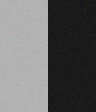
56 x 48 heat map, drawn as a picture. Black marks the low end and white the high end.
It is made of 1 by 2 panels. Panel 1,1: high, flat. Panel 1,2: very low, flat.
